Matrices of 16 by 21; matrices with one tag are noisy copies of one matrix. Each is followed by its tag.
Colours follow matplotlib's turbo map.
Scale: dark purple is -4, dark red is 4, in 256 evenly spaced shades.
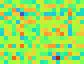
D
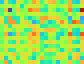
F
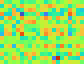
D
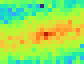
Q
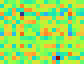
D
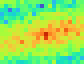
Q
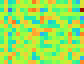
F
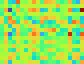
F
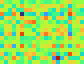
D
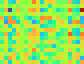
F
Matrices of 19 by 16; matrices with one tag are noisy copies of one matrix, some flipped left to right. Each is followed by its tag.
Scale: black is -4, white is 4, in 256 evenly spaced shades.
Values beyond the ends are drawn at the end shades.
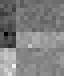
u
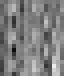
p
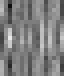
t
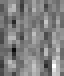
p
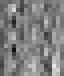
p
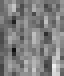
p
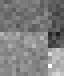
u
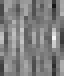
t
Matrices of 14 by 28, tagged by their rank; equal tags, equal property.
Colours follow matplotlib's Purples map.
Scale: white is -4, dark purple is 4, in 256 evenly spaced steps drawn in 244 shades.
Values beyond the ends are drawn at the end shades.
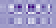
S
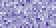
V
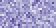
V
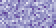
V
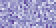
V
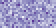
V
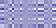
S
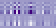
S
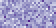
V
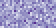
V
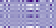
S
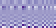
S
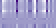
S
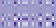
S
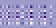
S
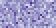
V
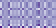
S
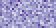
V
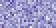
V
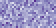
V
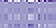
S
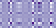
S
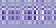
S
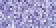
V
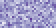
V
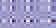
S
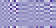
S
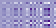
S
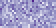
V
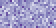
V
